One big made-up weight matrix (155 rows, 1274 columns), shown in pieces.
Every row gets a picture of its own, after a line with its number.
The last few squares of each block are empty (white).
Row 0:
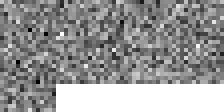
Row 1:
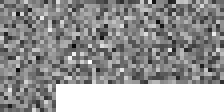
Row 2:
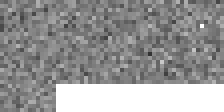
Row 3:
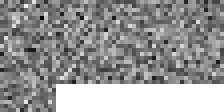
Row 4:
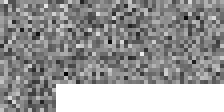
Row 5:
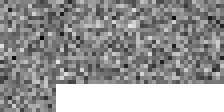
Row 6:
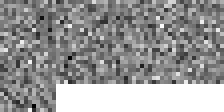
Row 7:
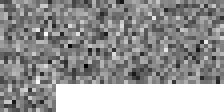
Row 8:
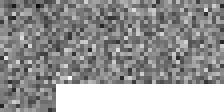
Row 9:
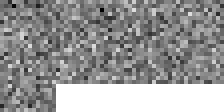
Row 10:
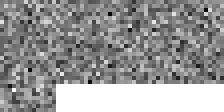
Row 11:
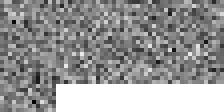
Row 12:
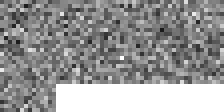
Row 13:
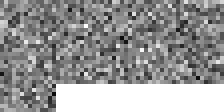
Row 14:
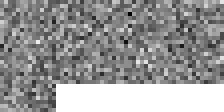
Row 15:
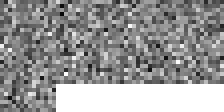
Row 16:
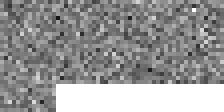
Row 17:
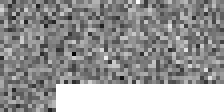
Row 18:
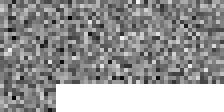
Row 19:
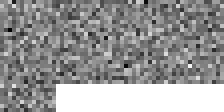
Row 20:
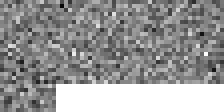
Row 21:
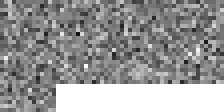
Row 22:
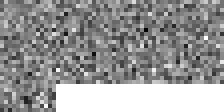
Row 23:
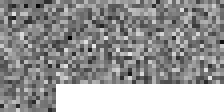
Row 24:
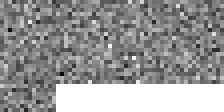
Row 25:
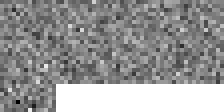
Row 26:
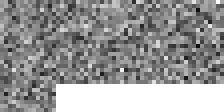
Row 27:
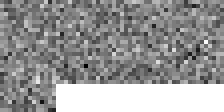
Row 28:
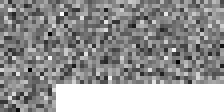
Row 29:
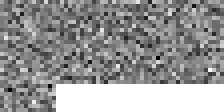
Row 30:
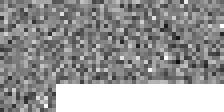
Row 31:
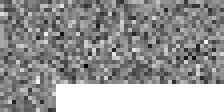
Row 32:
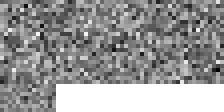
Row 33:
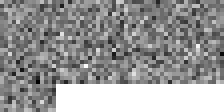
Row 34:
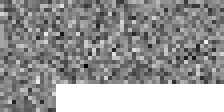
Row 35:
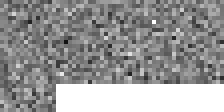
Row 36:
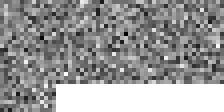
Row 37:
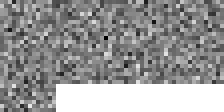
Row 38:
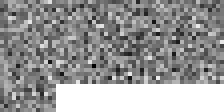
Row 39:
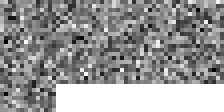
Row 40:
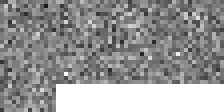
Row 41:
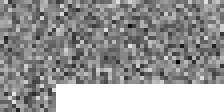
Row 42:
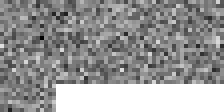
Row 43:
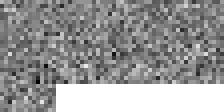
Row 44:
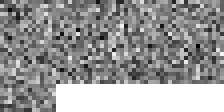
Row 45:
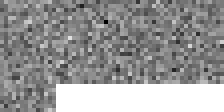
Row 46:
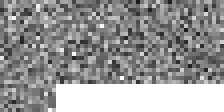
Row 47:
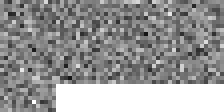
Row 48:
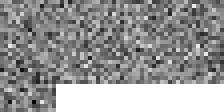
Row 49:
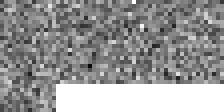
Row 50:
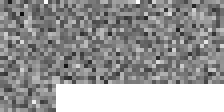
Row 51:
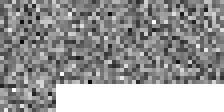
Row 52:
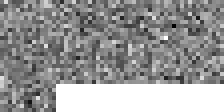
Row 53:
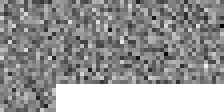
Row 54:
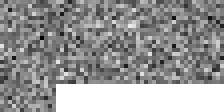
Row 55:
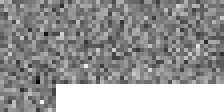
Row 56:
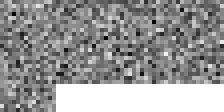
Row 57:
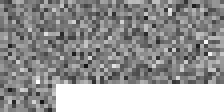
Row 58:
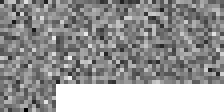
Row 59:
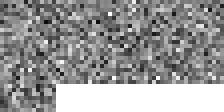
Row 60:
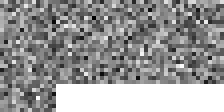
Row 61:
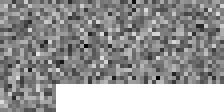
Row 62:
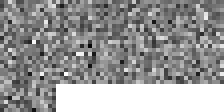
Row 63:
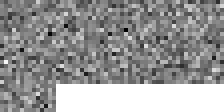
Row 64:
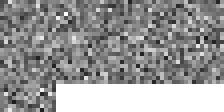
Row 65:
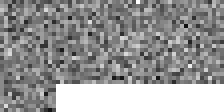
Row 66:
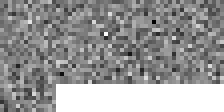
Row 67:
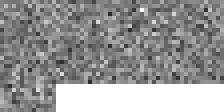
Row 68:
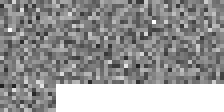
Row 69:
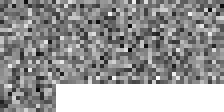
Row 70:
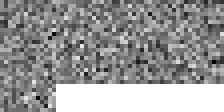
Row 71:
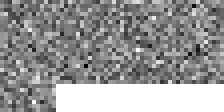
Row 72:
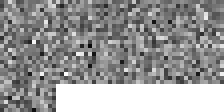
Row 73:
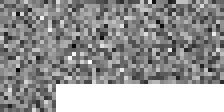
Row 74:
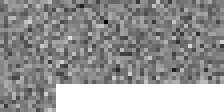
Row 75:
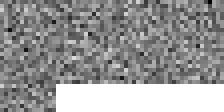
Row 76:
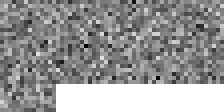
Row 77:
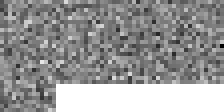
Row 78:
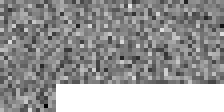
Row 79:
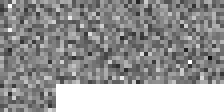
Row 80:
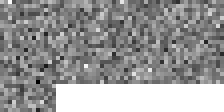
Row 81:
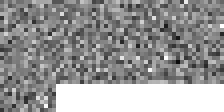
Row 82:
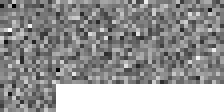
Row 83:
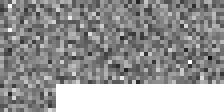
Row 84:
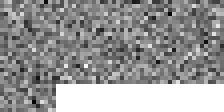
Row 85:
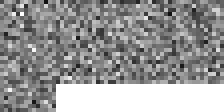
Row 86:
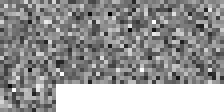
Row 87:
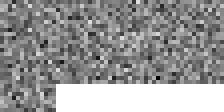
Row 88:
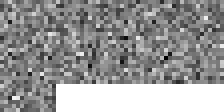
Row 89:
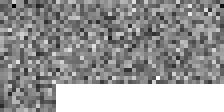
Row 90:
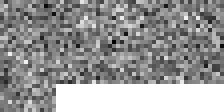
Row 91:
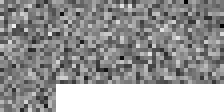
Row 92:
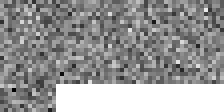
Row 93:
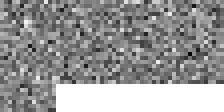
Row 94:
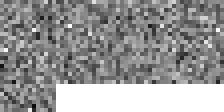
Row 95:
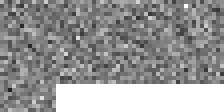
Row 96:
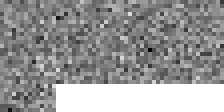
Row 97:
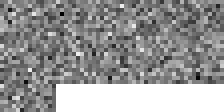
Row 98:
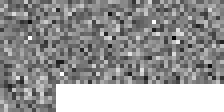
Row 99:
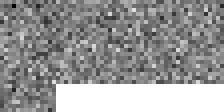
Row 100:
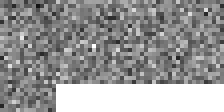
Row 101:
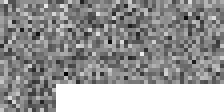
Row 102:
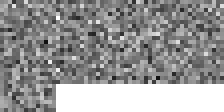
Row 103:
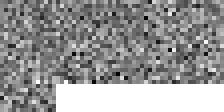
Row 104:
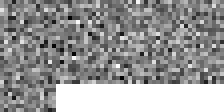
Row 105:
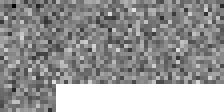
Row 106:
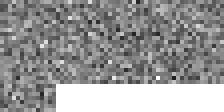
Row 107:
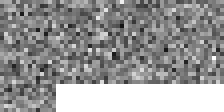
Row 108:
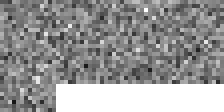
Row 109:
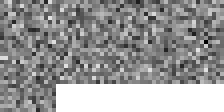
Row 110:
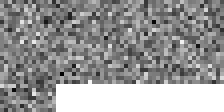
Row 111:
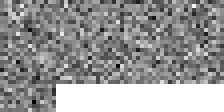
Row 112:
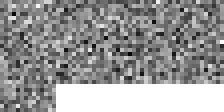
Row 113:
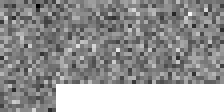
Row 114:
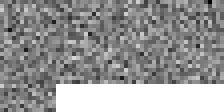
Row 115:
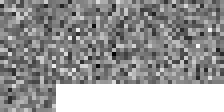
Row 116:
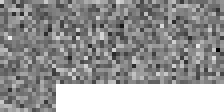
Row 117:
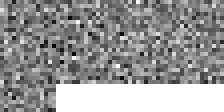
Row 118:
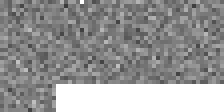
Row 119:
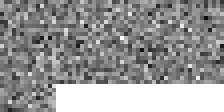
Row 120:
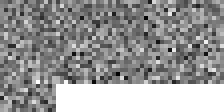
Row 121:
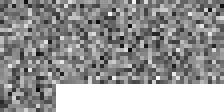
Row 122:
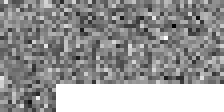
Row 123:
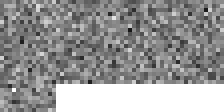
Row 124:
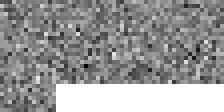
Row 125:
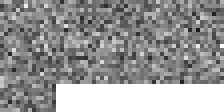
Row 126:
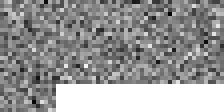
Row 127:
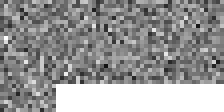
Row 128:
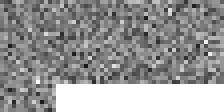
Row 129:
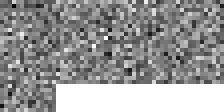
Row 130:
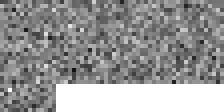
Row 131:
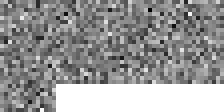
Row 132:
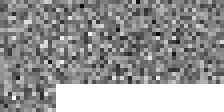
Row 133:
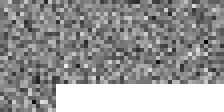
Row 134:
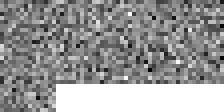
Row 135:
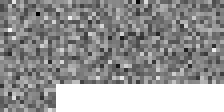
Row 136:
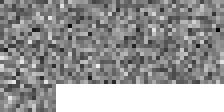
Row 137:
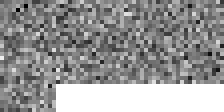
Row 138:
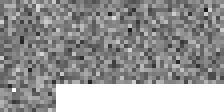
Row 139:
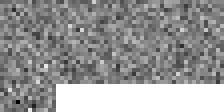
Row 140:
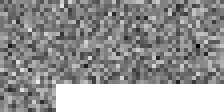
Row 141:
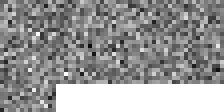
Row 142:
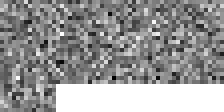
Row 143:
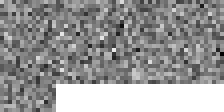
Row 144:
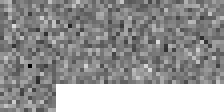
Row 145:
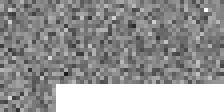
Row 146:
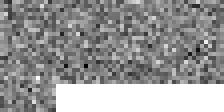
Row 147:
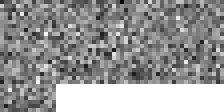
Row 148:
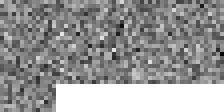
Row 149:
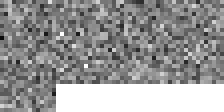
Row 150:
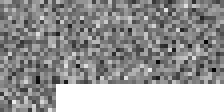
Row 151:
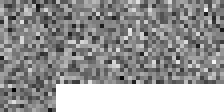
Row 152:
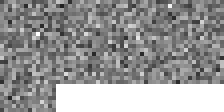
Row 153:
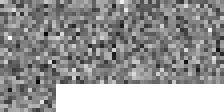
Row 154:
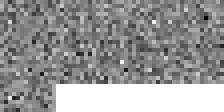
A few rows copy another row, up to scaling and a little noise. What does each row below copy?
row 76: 61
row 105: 99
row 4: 101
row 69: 121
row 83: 79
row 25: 139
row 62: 72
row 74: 45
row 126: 84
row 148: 143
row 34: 31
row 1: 73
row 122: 52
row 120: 103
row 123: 138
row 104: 117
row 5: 54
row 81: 30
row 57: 128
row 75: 114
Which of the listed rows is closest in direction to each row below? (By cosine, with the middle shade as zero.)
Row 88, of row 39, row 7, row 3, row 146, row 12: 3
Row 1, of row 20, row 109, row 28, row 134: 20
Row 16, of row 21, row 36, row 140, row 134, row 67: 140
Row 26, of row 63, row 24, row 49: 24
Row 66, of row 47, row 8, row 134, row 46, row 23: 46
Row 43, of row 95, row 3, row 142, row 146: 95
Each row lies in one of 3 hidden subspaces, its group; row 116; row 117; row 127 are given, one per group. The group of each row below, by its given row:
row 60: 127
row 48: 116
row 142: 117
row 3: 127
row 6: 116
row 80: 116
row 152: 127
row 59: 117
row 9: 117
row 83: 117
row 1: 116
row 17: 117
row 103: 116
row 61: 117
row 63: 127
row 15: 127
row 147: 116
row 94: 116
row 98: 117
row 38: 117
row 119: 127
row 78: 127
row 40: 127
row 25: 116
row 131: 127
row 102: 117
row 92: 117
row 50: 116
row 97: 127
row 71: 116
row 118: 116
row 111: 116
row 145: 127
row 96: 127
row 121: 117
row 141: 127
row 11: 116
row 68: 117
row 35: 117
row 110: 117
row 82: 117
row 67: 117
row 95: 116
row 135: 117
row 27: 116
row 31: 116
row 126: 116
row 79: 117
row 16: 116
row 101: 127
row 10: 117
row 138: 117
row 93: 116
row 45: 117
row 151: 117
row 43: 116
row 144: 116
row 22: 127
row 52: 127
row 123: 117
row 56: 117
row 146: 116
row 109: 116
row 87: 117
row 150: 116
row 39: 127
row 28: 127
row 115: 116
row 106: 117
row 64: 127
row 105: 117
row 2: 127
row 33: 116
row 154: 127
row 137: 127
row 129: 117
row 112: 117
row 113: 117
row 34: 116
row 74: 117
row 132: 117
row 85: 116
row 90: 127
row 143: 116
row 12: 127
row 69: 117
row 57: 116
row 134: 127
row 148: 116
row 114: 117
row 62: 127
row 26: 127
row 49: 127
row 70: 127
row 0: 116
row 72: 127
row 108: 116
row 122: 127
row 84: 116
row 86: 117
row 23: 117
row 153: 116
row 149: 116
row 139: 116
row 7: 116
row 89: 117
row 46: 117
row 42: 127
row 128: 116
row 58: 116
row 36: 127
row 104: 117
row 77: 117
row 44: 116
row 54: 127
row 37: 117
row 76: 117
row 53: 127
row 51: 117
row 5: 127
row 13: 127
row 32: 127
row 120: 116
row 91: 127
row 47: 116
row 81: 127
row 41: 127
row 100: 117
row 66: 117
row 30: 127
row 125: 127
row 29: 116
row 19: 117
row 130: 116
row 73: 116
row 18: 117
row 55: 116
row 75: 117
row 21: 116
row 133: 116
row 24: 117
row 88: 127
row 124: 116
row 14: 127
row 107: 116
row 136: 116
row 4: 127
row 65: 117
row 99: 117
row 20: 116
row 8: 117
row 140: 116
